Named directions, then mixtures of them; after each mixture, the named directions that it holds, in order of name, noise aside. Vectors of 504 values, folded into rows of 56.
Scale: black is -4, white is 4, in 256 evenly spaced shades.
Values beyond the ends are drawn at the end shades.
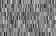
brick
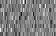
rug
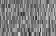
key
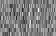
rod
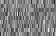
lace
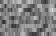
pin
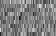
lace, pin, rug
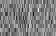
lace, rod, rug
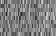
key, lace, rug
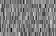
key, rug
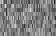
brick, lace, pin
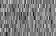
brick, rod, rug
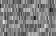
brick, pin, rug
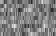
lace, pin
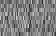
lace, rod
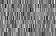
brick, lace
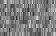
brick, pin, rod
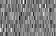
rug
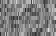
brick, lace, pin
